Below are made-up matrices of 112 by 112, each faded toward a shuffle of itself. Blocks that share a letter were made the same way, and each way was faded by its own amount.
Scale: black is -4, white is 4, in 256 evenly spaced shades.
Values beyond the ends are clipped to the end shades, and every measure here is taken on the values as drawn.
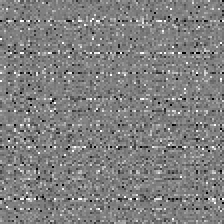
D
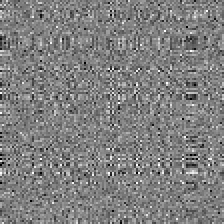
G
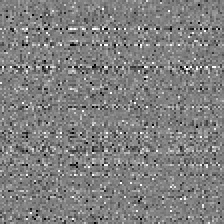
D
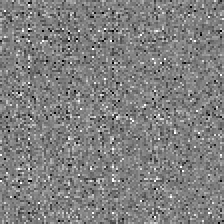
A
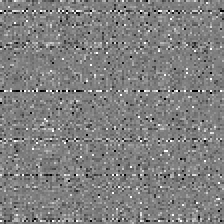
D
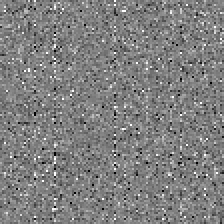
A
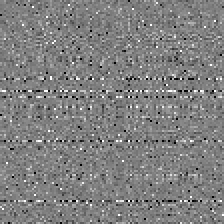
D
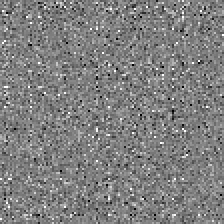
A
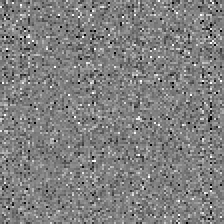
A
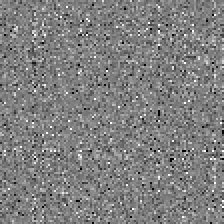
A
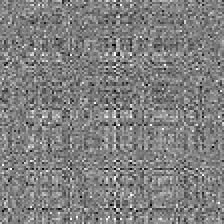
G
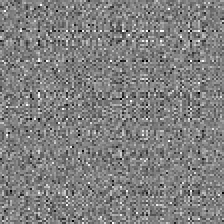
G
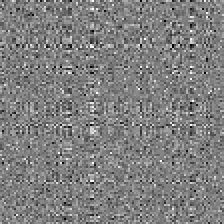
G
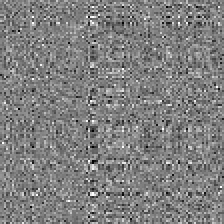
G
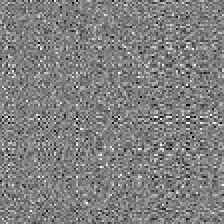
G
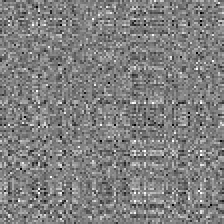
G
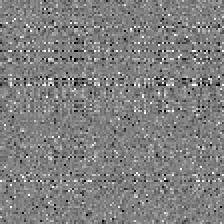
D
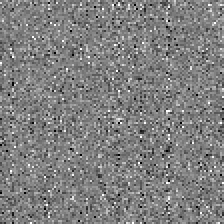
A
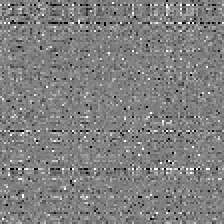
D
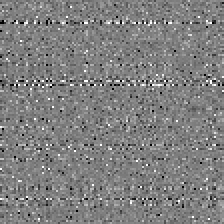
D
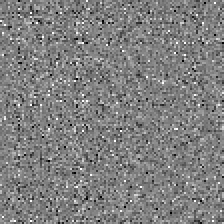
A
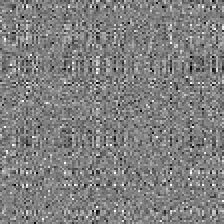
G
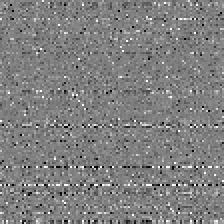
D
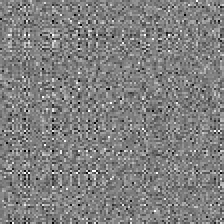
G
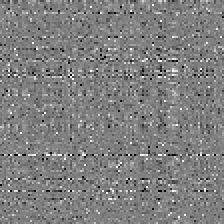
D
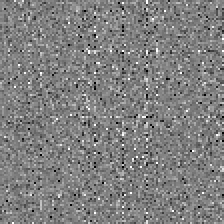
A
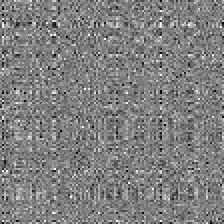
G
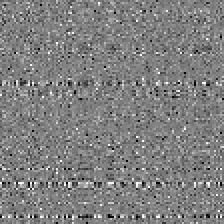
D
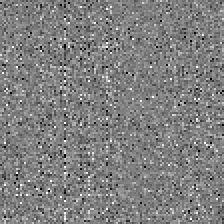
A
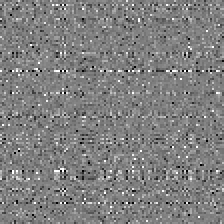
D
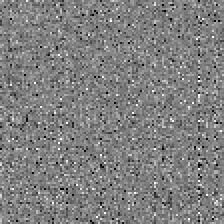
A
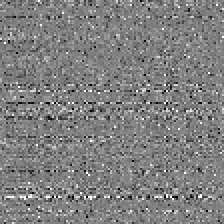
D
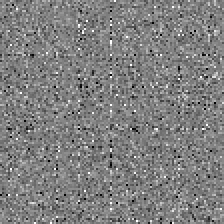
A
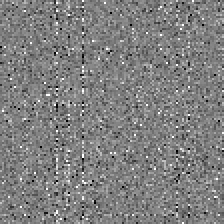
A
